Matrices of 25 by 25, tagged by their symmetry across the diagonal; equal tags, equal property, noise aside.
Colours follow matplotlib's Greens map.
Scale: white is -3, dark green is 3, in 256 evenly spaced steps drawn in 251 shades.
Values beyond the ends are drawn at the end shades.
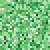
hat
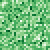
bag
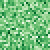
hat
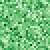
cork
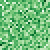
bag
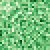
bag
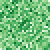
bag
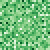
bag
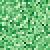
bag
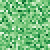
hat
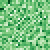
bag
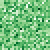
hat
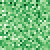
cork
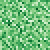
cork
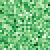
cork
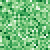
cork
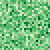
hat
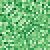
bag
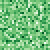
cork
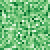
cork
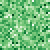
hat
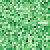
hat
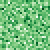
cork
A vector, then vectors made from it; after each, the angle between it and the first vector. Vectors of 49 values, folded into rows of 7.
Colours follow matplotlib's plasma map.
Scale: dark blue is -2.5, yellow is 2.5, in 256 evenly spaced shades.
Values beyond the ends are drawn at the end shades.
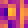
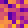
partly opposed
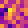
partly aligned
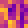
nearly opposite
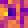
nearly opposite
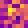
partly aligned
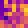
partly aligned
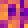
nearly opposite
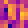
nearly parallel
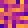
orthogonal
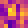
nearly parallel
